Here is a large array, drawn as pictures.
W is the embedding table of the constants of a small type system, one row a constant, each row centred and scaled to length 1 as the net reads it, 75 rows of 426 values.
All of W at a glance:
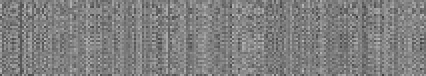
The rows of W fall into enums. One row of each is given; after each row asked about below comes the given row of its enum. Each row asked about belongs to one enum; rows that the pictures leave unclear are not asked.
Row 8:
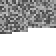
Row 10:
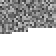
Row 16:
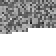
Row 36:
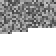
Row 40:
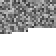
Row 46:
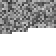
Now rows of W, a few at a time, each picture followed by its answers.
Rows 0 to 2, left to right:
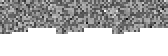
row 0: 10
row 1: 16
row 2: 16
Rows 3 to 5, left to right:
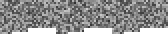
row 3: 36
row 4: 40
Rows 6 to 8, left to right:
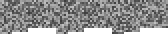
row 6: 36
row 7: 36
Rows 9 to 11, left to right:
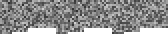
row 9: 46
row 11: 8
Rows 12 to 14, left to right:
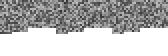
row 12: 8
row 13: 46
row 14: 36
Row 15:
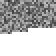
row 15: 36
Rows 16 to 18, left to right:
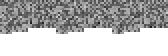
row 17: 16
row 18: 16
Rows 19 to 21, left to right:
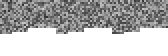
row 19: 46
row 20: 36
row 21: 8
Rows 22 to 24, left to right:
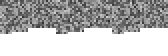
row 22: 16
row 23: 40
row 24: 16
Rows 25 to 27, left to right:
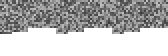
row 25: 8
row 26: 36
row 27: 36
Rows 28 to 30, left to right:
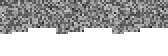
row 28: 16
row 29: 10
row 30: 16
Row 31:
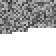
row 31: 46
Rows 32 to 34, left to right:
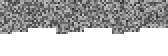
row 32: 36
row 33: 10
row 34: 46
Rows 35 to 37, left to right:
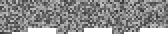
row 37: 46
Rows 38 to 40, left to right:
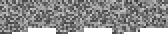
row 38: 8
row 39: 8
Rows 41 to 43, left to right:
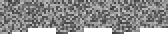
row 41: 36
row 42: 8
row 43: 8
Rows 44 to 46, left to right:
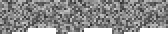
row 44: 46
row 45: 40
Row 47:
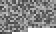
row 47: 8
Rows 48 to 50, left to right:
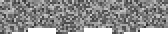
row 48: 40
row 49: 8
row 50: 40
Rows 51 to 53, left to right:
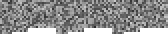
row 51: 46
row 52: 16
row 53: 10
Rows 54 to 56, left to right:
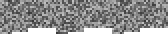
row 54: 36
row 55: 8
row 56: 36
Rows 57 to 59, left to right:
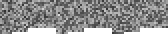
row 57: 46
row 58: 16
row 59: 8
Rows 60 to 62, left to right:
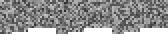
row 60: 40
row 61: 46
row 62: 16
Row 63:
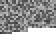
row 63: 8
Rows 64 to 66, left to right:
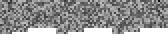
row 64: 46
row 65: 36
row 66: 16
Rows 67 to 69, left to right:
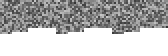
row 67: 36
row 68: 40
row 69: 8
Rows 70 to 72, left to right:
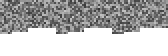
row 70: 36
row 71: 40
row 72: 8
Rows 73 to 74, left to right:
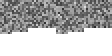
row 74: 16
